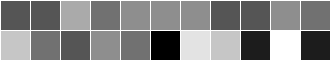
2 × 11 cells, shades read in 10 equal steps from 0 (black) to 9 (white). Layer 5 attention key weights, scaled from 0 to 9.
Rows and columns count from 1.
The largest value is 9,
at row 2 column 10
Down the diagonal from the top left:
3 4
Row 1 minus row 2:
-4 -1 3 -1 1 5 -3 -4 2 -4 3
